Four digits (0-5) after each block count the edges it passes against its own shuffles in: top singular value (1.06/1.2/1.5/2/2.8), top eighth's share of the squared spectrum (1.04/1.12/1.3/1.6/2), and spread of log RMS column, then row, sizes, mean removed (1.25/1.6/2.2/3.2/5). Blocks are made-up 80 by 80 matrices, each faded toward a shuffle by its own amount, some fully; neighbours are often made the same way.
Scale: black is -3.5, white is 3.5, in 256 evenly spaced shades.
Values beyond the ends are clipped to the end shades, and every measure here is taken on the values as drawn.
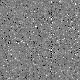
3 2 1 0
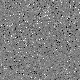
0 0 0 0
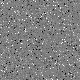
0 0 0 0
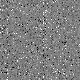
1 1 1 0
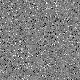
3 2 0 0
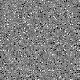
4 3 1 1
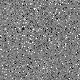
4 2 1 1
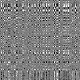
5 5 4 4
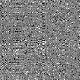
4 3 2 2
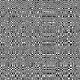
5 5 3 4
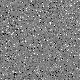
1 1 0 0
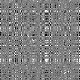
5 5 4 3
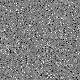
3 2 1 0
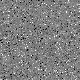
2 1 0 0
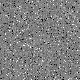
2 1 0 0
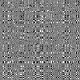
5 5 4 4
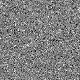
3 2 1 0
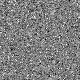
1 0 0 0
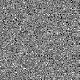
3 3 2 1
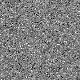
1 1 0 1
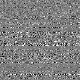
2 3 0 4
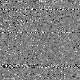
2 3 0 3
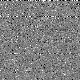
2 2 0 3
